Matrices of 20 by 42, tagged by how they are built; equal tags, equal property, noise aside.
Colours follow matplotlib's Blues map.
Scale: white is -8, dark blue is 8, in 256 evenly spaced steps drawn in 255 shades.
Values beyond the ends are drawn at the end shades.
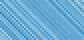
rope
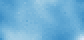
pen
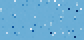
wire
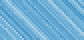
rope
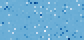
wire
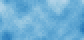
pen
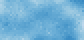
pen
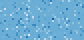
wire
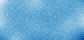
pen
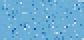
wire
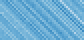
rope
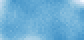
pen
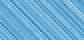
rope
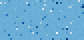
wire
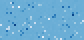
wire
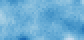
pen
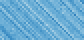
rope
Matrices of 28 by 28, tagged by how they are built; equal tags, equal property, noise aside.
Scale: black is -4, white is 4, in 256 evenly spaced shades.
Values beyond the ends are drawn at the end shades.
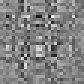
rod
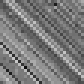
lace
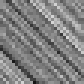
lace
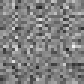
rod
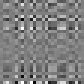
rod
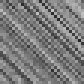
lace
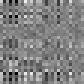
rod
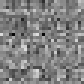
rod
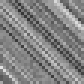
lace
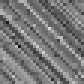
lace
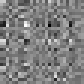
rod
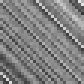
lace
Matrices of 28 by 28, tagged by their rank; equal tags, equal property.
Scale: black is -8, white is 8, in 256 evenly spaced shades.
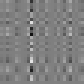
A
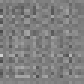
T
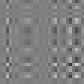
A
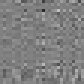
T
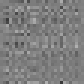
T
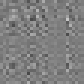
T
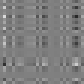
A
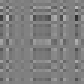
A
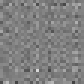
T
